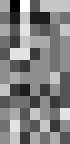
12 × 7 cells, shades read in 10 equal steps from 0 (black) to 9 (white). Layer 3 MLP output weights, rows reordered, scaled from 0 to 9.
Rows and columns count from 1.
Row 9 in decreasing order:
5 4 4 3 3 2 2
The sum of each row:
39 23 35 34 35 29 36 25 23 38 33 33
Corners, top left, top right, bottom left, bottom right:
6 7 5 3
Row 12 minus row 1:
-1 7 -7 3 -3 -1 -4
